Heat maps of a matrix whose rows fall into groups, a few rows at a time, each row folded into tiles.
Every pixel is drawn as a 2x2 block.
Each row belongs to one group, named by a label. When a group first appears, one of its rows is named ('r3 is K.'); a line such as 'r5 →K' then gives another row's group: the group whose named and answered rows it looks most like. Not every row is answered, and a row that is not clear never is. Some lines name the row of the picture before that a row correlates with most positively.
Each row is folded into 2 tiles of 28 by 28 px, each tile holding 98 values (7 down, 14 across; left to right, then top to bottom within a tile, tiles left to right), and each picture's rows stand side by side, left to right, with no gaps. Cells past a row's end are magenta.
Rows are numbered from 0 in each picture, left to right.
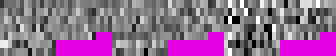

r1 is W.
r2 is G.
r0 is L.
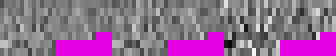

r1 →L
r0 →L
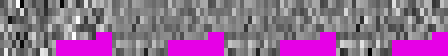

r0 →G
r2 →W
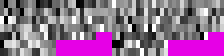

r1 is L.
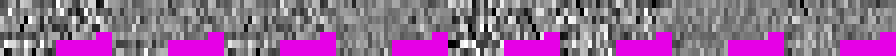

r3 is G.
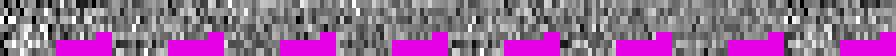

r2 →G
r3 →G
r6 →W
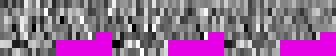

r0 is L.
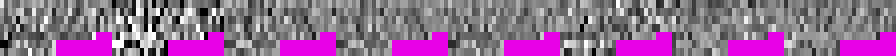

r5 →W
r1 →L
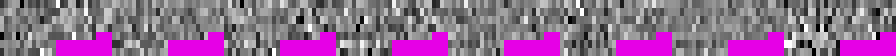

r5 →G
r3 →W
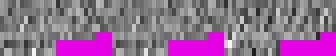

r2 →L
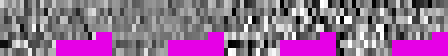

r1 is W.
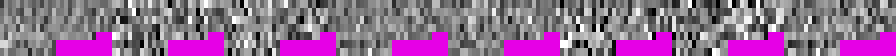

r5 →L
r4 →L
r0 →L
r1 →G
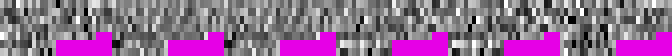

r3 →W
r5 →G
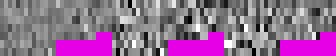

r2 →L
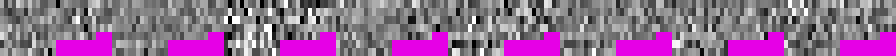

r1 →W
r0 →G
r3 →G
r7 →G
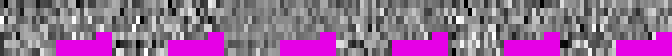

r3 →L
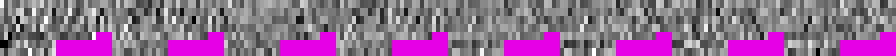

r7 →W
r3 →L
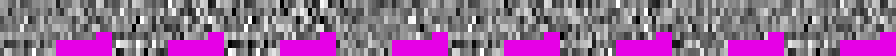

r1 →W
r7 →W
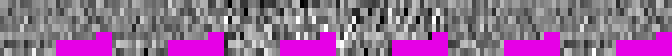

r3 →L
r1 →W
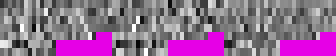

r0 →L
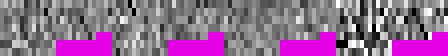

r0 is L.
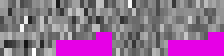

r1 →G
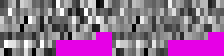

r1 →W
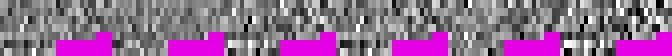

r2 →W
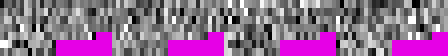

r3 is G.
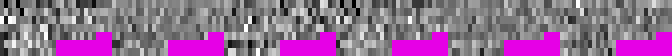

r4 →W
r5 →G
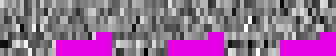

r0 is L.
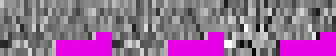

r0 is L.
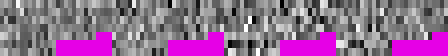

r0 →G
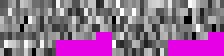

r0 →W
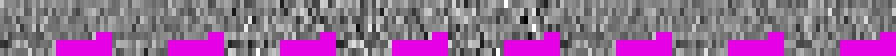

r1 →W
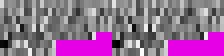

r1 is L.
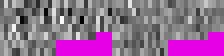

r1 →G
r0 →L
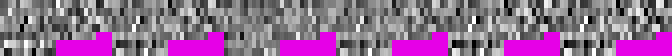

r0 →W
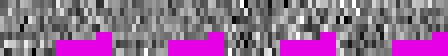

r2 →G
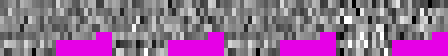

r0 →W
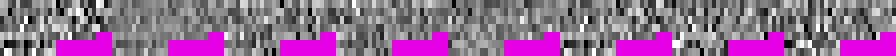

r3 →G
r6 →L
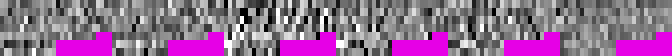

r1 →W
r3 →L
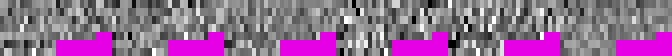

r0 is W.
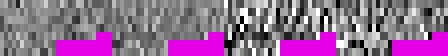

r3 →L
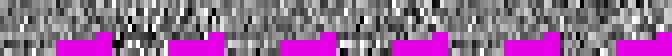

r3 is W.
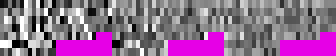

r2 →G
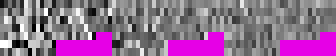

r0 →L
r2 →G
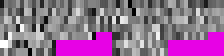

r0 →L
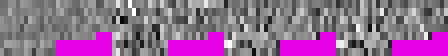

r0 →W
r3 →L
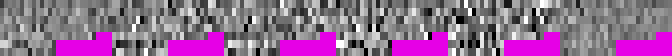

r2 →W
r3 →L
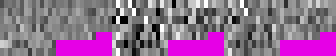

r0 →L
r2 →G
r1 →G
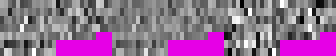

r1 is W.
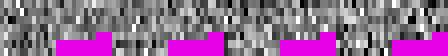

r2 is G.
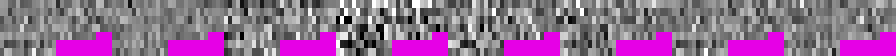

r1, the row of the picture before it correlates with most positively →3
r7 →G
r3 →G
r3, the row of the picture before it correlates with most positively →0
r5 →G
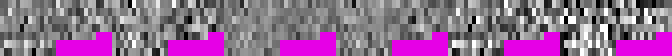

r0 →W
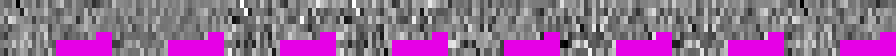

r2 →G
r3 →G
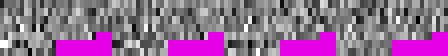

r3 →L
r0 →L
